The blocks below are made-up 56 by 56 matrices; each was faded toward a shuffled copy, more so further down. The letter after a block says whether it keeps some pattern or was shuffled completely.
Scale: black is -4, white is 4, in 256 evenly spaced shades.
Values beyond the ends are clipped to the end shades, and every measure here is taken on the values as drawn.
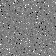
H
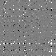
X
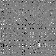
X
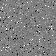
H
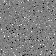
H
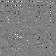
X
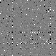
X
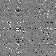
X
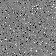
H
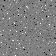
H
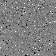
H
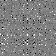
X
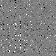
X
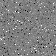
H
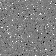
H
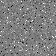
H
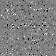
X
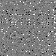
X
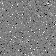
H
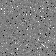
H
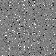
X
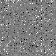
X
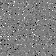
X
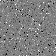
H
